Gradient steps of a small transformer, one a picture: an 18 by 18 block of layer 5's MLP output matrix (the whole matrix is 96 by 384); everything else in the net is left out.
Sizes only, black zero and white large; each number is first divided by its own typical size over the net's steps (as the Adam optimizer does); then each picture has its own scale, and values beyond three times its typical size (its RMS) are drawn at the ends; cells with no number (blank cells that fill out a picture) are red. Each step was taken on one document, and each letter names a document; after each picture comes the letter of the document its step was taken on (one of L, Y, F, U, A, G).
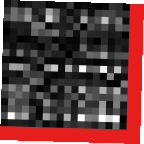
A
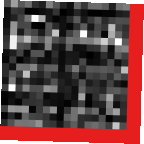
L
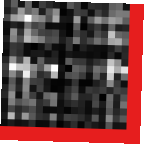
L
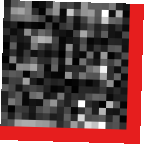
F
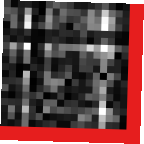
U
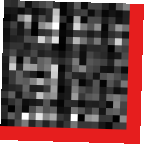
L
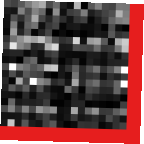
L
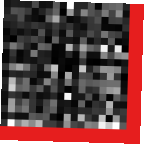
A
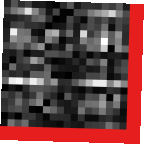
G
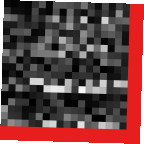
F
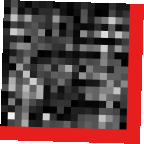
G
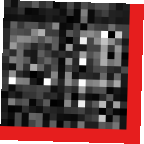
G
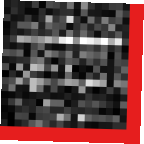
A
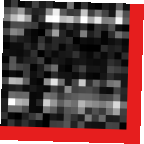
A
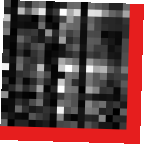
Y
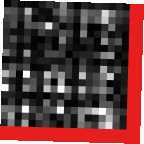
U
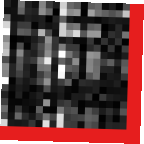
Y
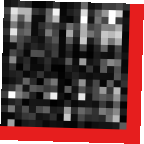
G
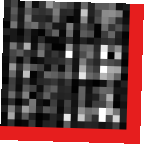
U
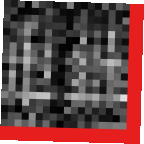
G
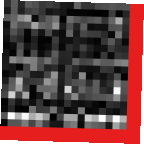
L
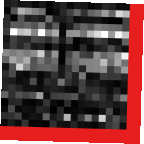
G
